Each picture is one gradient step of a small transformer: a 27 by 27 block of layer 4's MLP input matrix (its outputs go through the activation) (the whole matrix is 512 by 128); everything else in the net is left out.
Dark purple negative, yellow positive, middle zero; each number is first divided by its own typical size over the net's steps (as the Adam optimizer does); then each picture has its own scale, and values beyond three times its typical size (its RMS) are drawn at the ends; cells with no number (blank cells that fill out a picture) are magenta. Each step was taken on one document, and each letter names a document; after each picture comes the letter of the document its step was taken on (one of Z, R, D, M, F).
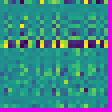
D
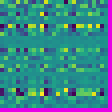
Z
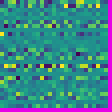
Z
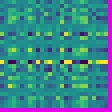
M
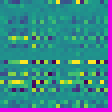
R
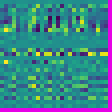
M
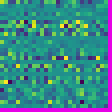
Z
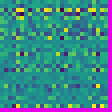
M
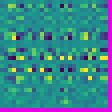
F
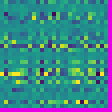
R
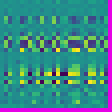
D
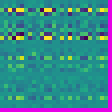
F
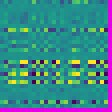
R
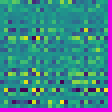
R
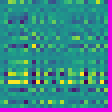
R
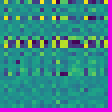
D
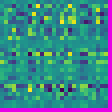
M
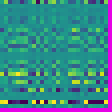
R
